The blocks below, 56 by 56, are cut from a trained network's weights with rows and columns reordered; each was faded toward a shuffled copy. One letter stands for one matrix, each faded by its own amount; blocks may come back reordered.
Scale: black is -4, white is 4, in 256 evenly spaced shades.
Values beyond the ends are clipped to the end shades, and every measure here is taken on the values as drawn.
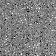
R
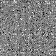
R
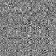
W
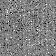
R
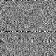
W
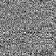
W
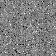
R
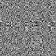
W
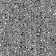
R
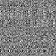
W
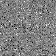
R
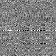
W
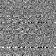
W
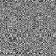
W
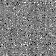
R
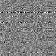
W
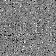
R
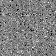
R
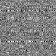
W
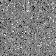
R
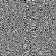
W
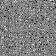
R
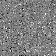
R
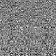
W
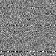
W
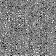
R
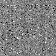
R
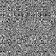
W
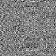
W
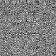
W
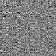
W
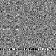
W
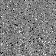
R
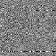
W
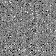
R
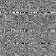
W
